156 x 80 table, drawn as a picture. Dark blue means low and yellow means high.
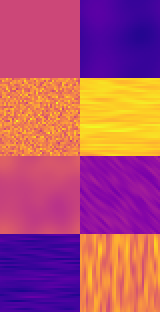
It is made of 4 by 2 panels. Panel 1,1: middling, flat. Panel 1,2: very low, smooth, faint in contrast. Panel 2,1: high, fine-grained. Panel 2,2: very high, streaked across, faint in contrast. Panel 3,1: middling, smooth, faint in contrast. Panel 3,2: low, slanting down to the right, faint in contrast. Panel 4,1: very low, streaked across, faint in contrast. Panel 4,2: high, streaked downward.
